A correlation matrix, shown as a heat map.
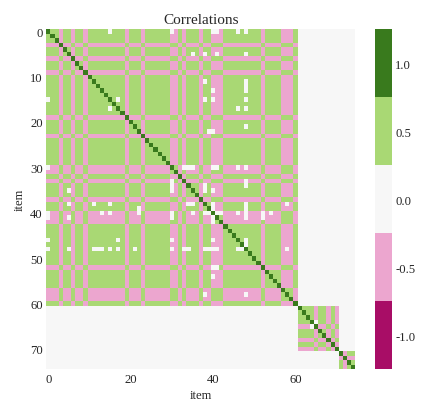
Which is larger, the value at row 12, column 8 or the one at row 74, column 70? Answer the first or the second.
the first
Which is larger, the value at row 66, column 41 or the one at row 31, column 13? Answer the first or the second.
the first
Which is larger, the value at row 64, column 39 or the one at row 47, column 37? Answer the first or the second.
the first
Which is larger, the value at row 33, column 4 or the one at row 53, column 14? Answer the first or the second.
the second
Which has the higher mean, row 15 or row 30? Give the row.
15
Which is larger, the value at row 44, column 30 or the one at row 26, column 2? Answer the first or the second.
the second
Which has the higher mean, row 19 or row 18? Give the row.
18
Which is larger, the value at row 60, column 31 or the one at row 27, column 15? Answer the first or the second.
the second
